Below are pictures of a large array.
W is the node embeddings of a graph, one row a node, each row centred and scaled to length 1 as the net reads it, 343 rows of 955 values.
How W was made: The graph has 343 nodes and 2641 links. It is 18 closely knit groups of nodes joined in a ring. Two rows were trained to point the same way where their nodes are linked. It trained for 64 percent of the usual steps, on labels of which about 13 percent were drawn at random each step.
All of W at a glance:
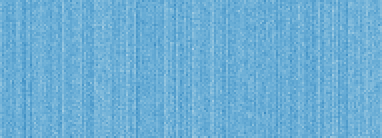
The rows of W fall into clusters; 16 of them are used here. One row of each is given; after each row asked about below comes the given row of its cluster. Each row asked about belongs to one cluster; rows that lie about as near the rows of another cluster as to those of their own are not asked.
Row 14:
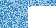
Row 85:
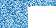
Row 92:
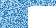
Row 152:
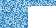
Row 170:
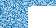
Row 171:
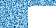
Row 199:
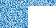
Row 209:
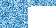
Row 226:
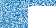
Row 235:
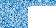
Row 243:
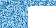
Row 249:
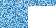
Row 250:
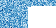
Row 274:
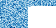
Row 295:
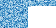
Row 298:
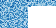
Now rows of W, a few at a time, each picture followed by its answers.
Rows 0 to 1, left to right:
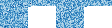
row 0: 170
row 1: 298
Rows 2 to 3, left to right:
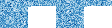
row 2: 152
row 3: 92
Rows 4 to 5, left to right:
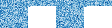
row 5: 243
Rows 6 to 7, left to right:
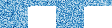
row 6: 243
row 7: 199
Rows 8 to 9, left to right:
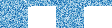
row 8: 249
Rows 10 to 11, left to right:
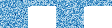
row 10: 170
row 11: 92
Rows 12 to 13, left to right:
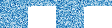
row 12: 199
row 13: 243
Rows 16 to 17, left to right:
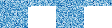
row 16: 199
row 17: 199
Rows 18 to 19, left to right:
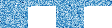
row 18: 152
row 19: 226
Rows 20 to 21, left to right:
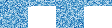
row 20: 295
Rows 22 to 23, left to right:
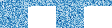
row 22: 226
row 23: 226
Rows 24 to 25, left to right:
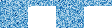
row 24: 274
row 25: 295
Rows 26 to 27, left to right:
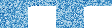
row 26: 85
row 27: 235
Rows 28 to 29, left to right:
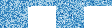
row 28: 85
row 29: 249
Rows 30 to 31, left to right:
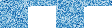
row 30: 249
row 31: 152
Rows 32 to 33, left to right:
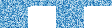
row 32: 243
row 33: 250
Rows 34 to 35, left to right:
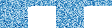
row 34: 274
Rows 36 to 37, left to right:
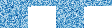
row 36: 250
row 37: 249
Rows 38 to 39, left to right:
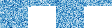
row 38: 14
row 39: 199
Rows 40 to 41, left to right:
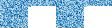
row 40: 250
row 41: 274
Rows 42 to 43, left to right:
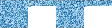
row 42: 152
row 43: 171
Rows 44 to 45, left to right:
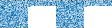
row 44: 243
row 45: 14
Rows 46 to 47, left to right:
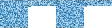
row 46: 170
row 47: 199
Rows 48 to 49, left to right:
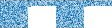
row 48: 85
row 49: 243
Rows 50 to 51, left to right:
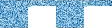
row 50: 170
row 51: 274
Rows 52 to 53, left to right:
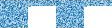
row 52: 152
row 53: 199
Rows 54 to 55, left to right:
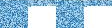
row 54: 199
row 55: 209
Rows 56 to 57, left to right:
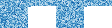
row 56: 85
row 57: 152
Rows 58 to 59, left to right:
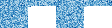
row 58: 85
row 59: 274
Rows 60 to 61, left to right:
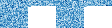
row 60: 250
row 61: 170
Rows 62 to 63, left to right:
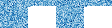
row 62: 243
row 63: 226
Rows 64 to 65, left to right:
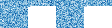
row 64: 170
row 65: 274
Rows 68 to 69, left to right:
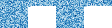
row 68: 85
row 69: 249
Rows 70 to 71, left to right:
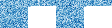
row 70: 249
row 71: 249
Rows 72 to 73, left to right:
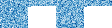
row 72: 85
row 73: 152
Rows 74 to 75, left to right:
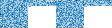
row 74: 85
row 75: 199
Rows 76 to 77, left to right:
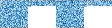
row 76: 250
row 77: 170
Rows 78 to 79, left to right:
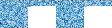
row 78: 235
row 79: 295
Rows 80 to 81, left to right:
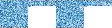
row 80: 243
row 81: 199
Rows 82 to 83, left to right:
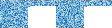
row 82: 92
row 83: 226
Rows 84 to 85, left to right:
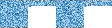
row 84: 298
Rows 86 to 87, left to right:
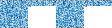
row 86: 250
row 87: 250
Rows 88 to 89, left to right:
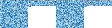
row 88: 152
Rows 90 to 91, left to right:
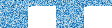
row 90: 152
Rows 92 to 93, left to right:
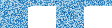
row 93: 171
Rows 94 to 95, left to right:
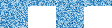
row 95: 209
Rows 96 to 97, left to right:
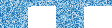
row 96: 85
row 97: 249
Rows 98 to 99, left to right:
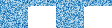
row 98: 199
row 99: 298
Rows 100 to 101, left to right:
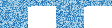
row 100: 209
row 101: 243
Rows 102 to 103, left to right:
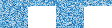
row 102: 235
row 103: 199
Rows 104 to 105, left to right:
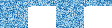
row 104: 170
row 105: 235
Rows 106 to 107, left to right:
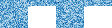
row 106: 249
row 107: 295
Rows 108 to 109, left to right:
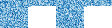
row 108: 170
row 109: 250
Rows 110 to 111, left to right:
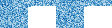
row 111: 226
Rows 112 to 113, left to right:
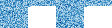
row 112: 170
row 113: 226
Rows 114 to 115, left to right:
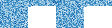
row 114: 226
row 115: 274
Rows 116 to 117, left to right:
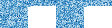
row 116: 235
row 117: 85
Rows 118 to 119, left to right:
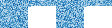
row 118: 249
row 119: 14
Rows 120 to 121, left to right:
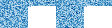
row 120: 295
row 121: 274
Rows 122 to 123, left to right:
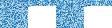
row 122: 171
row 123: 243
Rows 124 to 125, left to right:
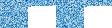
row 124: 152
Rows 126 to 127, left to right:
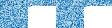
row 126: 274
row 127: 235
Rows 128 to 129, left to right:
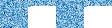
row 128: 243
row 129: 14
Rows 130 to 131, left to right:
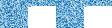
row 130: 250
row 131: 274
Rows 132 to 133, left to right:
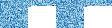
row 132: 170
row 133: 14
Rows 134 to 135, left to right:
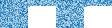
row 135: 235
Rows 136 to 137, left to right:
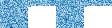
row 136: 14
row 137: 226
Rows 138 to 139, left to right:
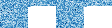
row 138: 235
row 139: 85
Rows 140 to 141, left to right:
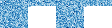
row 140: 226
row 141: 274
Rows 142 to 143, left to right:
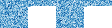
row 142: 171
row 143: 152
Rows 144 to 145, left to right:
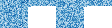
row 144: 250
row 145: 209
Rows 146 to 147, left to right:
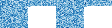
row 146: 274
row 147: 92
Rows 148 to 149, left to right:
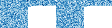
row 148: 171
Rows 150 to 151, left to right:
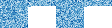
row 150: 85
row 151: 295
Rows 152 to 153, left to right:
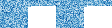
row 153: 170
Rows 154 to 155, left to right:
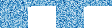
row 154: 298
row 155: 274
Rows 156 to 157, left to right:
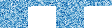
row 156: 295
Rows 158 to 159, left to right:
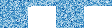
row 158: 85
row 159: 295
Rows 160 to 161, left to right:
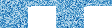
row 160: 152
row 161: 235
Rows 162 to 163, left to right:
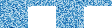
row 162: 274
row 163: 250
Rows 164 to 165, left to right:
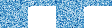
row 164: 14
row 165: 274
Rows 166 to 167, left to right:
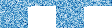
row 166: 152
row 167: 295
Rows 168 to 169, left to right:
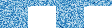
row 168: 243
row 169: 226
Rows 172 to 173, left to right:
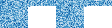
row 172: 274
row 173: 243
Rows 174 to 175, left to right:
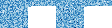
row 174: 298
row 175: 298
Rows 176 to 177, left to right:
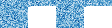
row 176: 171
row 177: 235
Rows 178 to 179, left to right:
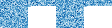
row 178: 295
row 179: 235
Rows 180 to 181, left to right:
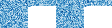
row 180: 14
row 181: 243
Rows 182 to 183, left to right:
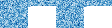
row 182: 295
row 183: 235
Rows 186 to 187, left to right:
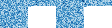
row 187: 85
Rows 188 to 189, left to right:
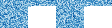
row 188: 249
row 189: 249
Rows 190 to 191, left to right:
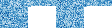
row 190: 209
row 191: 235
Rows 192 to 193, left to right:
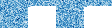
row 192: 92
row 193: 250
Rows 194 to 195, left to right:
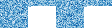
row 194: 295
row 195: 274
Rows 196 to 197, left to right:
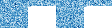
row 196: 199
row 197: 170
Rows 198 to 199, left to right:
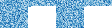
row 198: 226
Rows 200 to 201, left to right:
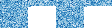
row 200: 14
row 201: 209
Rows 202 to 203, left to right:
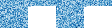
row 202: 249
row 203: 274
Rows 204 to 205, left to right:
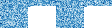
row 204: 235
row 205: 170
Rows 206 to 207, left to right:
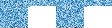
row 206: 170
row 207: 295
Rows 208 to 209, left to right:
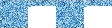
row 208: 209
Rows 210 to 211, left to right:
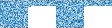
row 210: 170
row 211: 295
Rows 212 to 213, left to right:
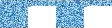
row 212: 243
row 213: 92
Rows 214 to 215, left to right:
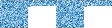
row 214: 235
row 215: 152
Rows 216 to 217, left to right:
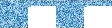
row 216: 209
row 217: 170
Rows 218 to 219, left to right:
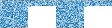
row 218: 152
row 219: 14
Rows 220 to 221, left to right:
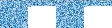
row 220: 250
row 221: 92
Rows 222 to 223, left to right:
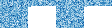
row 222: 250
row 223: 295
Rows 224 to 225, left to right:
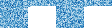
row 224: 170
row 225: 295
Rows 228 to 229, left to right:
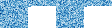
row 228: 170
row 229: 152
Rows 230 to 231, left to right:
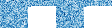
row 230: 152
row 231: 243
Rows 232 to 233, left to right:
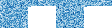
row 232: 250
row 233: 298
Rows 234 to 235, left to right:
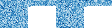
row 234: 243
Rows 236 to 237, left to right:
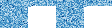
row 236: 226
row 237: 92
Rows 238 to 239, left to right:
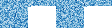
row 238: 209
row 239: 295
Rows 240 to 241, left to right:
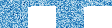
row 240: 14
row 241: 85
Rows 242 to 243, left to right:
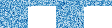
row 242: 295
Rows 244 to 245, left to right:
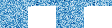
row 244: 249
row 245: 85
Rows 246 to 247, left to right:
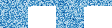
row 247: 209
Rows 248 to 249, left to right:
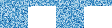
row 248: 226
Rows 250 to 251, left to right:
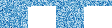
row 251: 243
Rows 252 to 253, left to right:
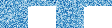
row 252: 249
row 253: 250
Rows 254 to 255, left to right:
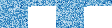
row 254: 250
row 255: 235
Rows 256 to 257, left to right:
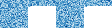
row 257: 226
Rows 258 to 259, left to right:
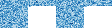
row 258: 14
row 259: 295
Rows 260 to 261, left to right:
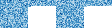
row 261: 249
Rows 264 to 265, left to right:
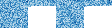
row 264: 199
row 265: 171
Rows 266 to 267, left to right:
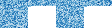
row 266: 171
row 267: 226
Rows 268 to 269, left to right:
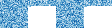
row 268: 14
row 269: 92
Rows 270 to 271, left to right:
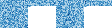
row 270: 226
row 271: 243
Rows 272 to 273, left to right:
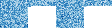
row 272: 85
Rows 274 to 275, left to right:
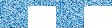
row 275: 295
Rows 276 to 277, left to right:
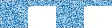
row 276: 171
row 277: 249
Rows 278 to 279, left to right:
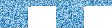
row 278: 152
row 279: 249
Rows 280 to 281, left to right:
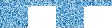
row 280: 199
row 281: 250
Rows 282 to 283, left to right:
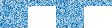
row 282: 152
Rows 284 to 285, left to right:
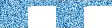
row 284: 274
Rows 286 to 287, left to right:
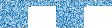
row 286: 152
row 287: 170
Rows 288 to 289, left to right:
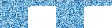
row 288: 209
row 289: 92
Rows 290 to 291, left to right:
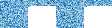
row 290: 170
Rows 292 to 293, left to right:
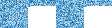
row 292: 235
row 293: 243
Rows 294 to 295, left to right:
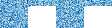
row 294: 243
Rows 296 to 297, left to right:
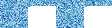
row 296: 235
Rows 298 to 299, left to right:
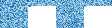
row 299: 249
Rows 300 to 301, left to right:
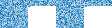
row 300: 243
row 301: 226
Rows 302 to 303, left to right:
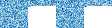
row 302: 171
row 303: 170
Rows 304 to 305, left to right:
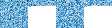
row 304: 298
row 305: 92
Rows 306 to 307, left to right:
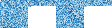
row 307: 249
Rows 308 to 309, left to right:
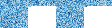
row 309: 199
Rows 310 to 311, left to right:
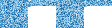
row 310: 85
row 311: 171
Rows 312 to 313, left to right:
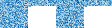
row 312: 226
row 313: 250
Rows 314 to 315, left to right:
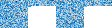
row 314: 14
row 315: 295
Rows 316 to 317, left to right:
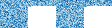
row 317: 235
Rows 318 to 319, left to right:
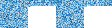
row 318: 235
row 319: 274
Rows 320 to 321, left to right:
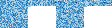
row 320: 274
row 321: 295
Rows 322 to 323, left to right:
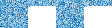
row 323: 209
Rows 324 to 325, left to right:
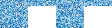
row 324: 249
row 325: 152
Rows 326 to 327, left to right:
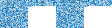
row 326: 250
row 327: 226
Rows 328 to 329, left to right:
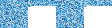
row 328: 171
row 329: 274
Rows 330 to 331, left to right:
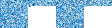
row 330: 85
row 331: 295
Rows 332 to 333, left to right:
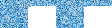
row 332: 249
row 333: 152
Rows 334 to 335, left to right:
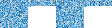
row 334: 295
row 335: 243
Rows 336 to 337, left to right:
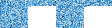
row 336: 274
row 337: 235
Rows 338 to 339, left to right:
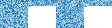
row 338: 171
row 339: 85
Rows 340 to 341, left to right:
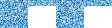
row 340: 92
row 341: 152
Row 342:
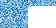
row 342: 92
